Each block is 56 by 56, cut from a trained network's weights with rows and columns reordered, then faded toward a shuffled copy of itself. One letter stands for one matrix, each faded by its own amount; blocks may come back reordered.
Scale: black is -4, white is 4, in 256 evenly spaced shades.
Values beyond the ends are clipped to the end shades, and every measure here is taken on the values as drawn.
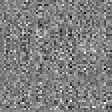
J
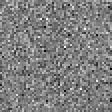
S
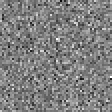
S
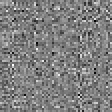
J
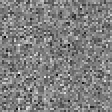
S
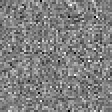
S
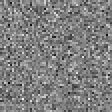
S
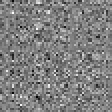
J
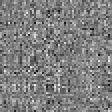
J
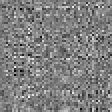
J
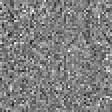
S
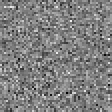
S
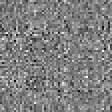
J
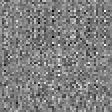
J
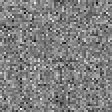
S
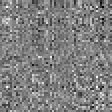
J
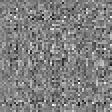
J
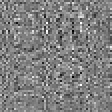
J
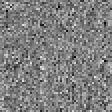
S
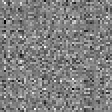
J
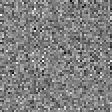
S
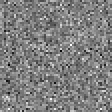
S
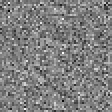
S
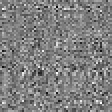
J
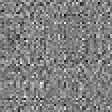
J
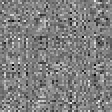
J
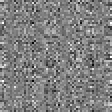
J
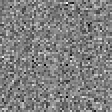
S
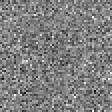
S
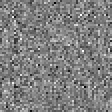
S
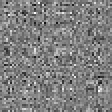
J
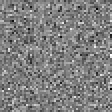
S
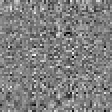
J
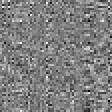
J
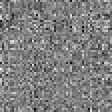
J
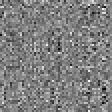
J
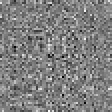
J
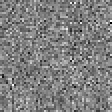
S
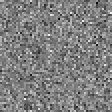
S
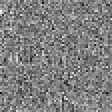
S
